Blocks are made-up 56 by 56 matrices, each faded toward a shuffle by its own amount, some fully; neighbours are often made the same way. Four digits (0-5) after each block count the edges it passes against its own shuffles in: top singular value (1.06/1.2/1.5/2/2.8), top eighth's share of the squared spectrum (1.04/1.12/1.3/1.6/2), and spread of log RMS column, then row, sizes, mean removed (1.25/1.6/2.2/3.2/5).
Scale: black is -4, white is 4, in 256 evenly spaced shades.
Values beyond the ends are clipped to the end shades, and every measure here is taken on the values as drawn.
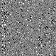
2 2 2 0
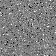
0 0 0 0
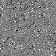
3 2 1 1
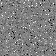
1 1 0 0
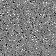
0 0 0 0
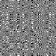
4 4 3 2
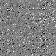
3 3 1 0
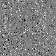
2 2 1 0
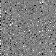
3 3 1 1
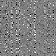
4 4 3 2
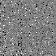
3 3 2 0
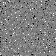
1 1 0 0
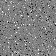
0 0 0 0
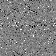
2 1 0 1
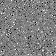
0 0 0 1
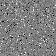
0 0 0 0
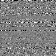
2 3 0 4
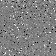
0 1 0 1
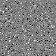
3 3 1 1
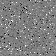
0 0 0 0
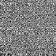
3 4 2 2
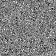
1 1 0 0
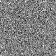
2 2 0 0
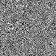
3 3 1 1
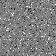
0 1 0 0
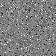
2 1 0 0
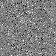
0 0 1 0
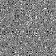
3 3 1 1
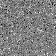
1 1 0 0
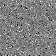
1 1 0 0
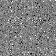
2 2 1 1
